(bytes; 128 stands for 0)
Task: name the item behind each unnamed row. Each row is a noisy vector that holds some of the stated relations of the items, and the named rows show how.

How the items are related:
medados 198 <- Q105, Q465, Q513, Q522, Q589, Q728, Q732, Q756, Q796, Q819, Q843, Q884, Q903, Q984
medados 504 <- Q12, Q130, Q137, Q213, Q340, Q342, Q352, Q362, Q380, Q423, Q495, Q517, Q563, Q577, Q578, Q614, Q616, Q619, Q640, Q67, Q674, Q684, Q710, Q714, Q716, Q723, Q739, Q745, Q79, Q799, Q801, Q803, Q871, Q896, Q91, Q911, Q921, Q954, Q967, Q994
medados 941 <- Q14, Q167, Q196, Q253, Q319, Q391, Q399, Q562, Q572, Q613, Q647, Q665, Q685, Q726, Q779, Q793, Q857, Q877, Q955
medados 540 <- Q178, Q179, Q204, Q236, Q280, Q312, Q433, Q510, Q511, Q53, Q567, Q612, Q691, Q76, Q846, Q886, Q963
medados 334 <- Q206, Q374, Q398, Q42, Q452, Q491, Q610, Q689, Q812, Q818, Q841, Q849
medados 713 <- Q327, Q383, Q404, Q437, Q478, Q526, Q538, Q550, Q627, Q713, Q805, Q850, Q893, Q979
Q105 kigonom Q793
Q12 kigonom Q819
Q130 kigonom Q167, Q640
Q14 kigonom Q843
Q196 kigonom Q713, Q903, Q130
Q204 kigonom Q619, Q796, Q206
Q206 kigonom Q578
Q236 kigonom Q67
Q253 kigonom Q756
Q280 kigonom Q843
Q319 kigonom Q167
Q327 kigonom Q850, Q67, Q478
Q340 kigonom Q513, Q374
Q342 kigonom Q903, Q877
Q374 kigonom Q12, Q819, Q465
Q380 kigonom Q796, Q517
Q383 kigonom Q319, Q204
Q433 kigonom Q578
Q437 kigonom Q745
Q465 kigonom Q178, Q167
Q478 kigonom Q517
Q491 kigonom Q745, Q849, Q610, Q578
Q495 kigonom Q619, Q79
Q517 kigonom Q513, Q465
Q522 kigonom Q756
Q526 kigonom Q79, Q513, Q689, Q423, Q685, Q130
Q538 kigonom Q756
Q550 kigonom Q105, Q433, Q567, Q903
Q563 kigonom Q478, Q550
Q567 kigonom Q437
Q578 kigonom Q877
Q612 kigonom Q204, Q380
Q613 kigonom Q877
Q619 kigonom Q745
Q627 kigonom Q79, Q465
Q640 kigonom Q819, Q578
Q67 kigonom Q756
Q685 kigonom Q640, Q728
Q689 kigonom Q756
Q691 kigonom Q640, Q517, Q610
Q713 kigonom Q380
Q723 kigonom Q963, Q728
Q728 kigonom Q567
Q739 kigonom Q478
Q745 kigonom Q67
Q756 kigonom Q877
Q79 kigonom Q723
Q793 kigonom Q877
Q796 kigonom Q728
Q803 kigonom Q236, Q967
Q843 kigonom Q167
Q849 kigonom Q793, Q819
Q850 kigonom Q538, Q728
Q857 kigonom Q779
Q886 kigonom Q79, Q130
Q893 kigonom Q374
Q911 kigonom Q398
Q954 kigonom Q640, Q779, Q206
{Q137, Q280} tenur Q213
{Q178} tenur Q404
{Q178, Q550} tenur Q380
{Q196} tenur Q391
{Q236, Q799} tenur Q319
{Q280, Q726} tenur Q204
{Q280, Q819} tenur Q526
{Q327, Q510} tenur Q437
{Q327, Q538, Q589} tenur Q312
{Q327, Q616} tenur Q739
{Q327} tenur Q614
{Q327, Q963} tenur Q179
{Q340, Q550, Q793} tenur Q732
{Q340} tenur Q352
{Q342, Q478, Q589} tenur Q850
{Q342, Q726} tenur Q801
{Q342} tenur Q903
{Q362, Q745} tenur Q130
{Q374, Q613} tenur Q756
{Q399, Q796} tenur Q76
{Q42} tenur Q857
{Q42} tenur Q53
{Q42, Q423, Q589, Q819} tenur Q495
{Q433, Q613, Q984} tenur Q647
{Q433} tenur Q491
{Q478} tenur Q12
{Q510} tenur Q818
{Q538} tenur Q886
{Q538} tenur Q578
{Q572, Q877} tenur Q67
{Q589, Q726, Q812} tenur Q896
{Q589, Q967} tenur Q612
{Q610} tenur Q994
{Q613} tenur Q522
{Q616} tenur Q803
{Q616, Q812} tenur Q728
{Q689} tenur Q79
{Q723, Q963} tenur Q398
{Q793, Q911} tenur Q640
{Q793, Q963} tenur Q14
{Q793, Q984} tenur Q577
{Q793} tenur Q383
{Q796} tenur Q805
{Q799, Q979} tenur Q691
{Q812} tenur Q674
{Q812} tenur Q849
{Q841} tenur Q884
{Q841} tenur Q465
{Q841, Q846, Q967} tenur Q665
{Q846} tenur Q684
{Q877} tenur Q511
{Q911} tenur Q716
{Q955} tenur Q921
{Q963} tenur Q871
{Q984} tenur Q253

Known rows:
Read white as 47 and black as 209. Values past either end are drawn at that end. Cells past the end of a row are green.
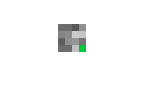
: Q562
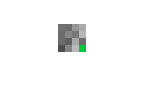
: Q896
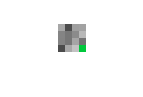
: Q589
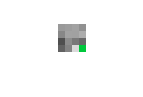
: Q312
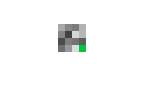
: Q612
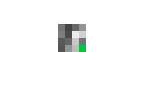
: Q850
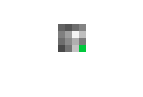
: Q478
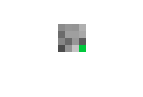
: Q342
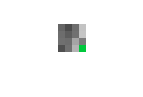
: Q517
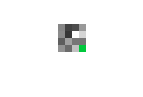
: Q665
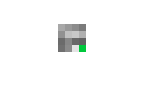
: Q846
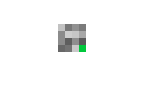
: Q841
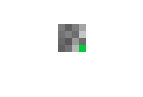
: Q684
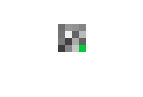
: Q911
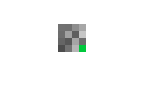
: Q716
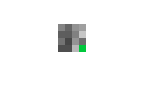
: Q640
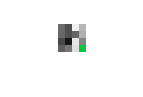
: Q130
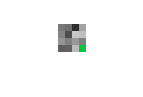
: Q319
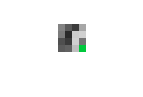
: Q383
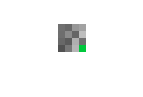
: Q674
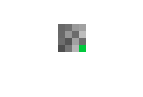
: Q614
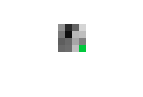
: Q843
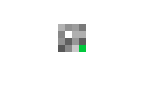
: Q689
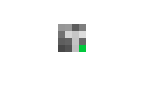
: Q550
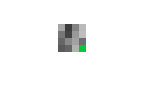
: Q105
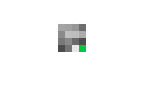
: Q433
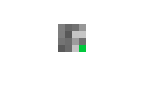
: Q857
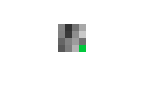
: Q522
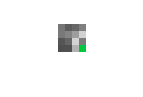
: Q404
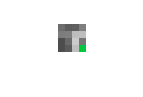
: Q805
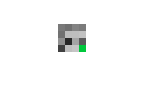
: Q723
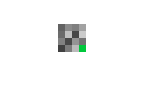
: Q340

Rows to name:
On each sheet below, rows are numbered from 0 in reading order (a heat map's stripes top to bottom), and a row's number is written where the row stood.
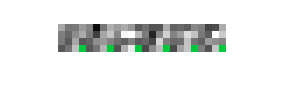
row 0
Q491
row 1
Q513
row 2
Q963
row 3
Q526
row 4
Q327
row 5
Q167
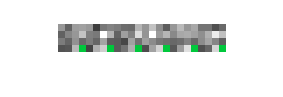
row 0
Q578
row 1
Q796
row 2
Q380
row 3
Q236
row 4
Q280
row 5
Q613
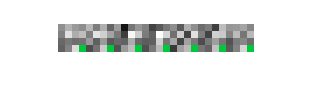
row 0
Q178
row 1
Q610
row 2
Q728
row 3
Q437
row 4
Q423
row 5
Q14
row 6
Q53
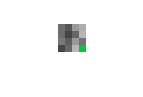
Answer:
Q12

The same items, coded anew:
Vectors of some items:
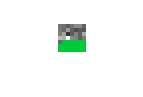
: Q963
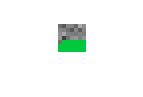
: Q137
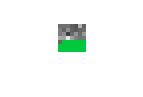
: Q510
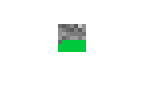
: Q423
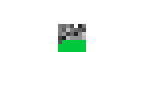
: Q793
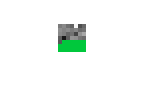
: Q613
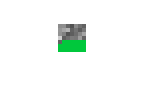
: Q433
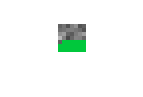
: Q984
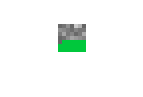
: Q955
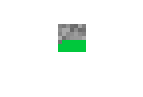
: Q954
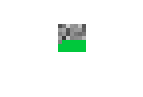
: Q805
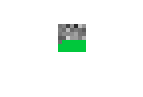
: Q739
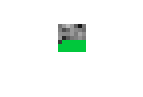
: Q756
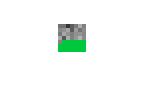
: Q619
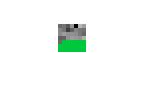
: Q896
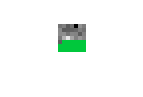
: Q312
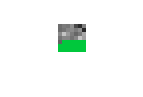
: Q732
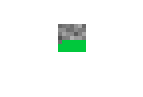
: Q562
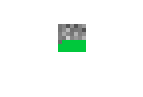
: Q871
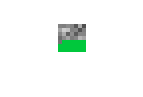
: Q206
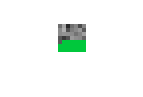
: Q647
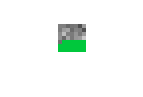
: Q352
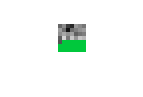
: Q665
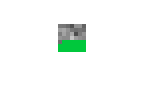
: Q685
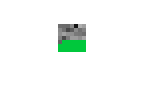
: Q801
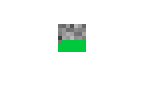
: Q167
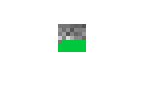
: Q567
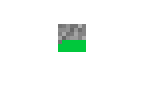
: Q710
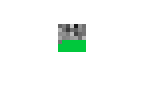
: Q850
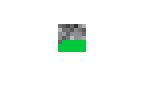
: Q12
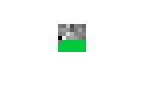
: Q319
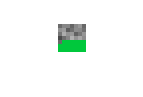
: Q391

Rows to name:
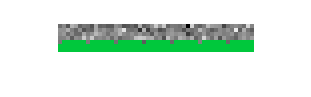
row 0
Q383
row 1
Q843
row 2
Q640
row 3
Q538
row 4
Q204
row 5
Q979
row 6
Q517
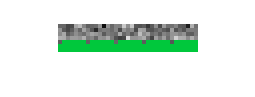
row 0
Q967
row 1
Q903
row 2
Q877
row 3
Q819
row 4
Q612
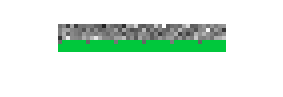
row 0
Q398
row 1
Q886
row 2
Q327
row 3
Q478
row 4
Q550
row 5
Q380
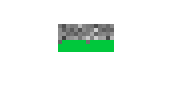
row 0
Q342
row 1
Q723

